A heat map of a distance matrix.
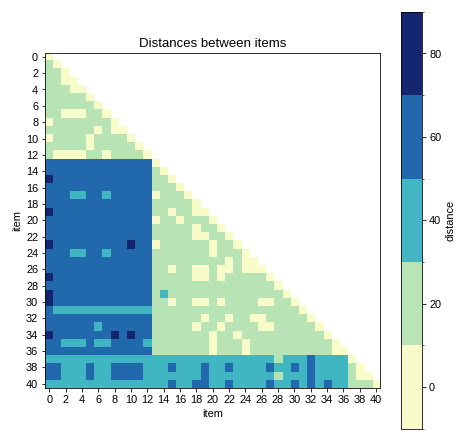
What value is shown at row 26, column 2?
60
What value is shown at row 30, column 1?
60
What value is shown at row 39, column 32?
60
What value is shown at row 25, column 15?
20
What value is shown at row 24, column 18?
20
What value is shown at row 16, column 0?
60
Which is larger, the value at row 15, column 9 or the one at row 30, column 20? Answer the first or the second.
the first
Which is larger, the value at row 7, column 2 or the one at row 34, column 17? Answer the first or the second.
the second
